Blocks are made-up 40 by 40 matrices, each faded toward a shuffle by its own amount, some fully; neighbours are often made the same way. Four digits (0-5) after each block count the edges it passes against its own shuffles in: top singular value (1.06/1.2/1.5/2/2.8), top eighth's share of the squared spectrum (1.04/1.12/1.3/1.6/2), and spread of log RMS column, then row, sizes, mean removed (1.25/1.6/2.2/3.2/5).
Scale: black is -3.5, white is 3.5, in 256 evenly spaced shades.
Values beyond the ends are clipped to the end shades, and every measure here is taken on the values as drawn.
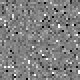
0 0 0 0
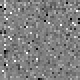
2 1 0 0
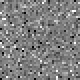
0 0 0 0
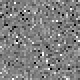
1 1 0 0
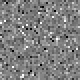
0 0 0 0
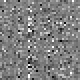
2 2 2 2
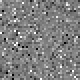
0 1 0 0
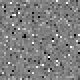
0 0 0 0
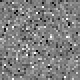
0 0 0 0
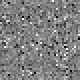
1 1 2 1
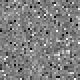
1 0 1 0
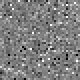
1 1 1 1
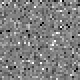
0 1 0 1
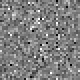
1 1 1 0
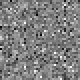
1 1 2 0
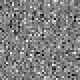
3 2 0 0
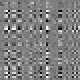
5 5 4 4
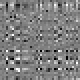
4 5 3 3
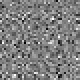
4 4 2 2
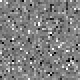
0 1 0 0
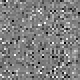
3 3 1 1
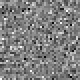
2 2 0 1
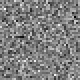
0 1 0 0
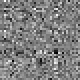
4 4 2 2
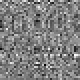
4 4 2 2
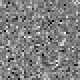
2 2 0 1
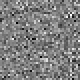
3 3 1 1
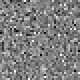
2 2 0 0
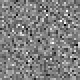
2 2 0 0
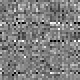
4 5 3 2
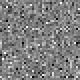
3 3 0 1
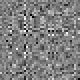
4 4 2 2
